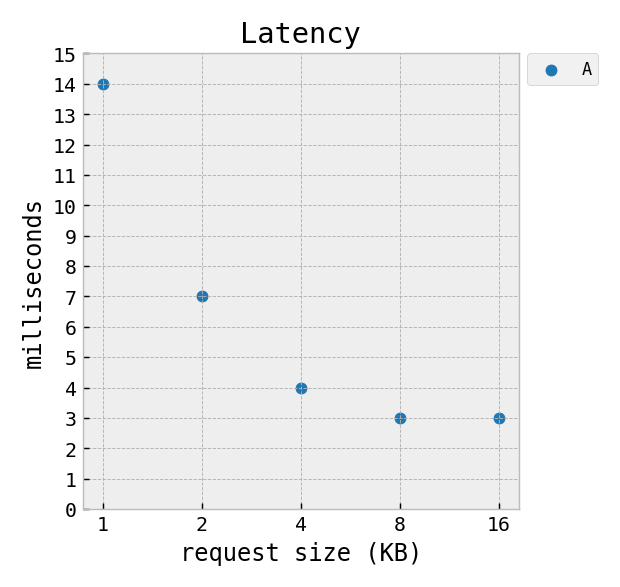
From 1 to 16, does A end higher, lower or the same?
lower
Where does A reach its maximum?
1
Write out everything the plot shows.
Title: Latency
x-axis: request size (KB), ticks 1 2 4 8 16
y-axis: milliseconds, ticks 0 1 2 3 4 5 6 7 8 9 10 11 12 13 14 15
Legend: A
Values:
A: 14 7 4 3 3
